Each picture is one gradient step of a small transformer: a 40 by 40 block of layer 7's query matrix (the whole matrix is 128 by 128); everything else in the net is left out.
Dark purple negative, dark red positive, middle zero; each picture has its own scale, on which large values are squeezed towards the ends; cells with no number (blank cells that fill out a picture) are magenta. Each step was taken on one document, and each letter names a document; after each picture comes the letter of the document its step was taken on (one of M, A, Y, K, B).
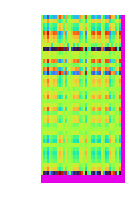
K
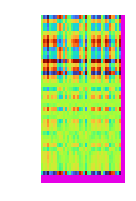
K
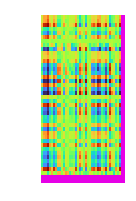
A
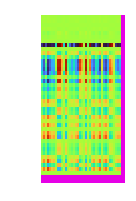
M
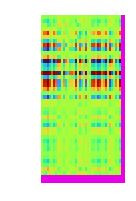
A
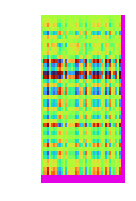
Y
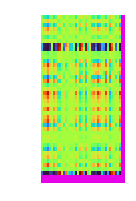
A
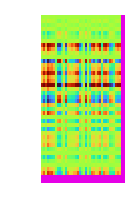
M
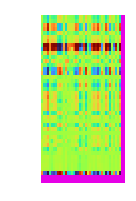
Y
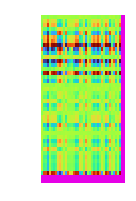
Y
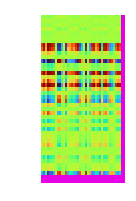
M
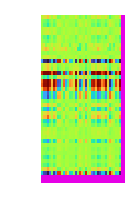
A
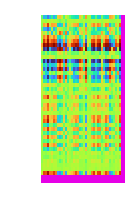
K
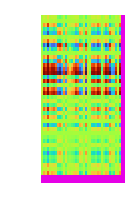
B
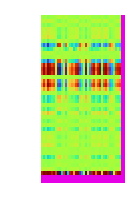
M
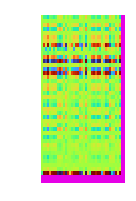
K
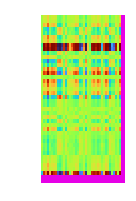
B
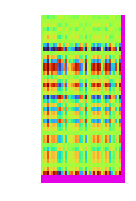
B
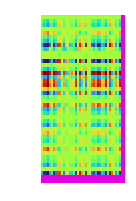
A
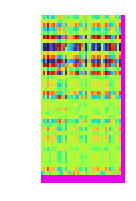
B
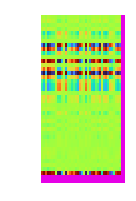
M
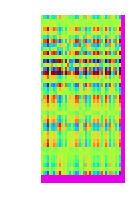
Y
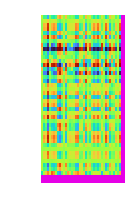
Y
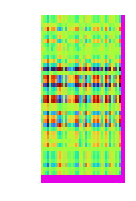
Y
